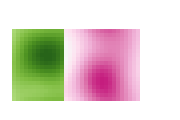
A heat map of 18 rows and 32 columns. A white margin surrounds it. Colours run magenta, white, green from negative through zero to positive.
Average level on the scale: 50%. Seam: vertical, 40% of the way across, the left part higher. Lone odd cells: none. Ninth with the highest average: middle left.
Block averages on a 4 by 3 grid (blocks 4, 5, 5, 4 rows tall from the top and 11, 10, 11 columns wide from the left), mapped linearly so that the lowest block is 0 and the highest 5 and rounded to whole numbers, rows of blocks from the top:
4 2 0
5 2 0
4 1 0
4 1 0
